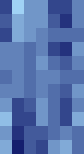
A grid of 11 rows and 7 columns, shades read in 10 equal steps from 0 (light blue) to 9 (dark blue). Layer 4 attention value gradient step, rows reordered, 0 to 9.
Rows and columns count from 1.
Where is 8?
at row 2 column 6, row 4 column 6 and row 10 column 2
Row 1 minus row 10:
4 -8 -3 -3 2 3 -1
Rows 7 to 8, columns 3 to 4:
5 4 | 6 3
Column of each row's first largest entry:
1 6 1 6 6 1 6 2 2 2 2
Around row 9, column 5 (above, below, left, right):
5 5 3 7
